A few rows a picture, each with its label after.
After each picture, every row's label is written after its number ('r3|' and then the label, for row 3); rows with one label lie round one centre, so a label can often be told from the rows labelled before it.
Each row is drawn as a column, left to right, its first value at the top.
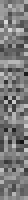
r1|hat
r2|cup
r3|hat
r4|cup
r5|hat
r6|hat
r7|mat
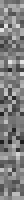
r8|hat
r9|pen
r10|hat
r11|cup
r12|pen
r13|hat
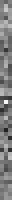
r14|pen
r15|cup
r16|pen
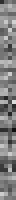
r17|cup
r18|cup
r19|hat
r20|cup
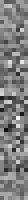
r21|pen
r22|cup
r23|cup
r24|pen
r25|mat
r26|hat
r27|cup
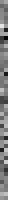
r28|pen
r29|mat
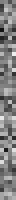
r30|mat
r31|pen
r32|cup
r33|mat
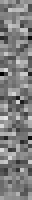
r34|mat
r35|mat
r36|pen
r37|pen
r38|cup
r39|hat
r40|hat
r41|mat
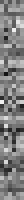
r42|cup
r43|mat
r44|cup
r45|hat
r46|cup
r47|cup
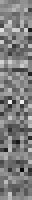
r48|hat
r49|pen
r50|cup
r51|hat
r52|hat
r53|cup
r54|hat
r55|mat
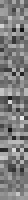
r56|pen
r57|pen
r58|cup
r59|mat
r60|pen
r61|mat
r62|pen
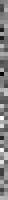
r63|mat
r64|pen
